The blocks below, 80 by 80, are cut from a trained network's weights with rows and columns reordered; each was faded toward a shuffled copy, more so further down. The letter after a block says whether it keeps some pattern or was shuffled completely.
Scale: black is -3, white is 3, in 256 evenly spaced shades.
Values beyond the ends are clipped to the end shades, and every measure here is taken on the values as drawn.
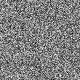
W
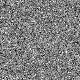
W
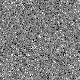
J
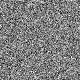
J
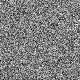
J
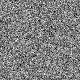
W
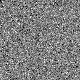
W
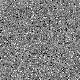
J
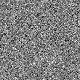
J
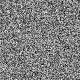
J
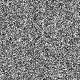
J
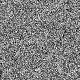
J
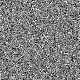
W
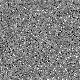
W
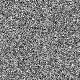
J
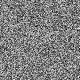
W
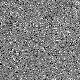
J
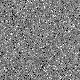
J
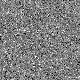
W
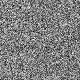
J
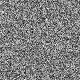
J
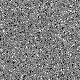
W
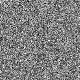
J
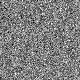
J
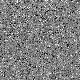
W
